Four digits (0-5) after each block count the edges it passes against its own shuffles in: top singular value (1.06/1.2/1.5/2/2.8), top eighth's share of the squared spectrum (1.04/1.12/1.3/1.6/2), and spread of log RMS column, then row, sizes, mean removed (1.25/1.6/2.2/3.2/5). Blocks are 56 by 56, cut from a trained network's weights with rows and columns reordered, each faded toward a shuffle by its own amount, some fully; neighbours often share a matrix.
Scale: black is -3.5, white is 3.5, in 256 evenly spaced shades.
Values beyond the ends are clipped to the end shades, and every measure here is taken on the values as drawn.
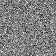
0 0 0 0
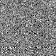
2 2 0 2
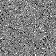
2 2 1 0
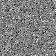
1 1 0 0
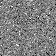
0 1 0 0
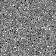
0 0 0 0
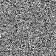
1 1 0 0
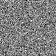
0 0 0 0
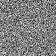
2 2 0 1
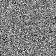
0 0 0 0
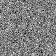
0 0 0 0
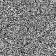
1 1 0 0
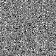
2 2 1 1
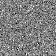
0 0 0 0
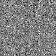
2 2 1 2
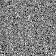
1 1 0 1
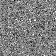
1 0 0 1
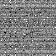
3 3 2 1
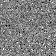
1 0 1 0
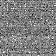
2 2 1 0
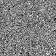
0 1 0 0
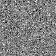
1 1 0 1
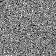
1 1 0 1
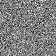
0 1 0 0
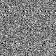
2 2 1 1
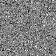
1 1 0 1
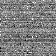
3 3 1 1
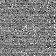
2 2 1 0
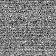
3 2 0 0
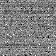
3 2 1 1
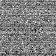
3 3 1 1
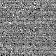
2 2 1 0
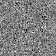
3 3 1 1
